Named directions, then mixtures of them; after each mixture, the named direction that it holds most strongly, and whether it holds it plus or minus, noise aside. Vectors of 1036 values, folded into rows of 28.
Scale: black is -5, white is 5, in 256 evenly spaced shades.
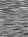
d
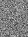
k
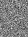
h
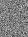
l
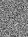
k, minus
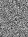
h, minus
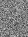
k, plus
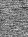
d, minus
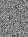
l, plus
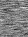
d, plus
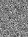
k, minus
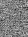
l, plus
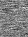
d, plus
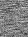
d, plus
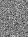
k, plus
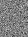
l, plus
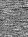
d, minus
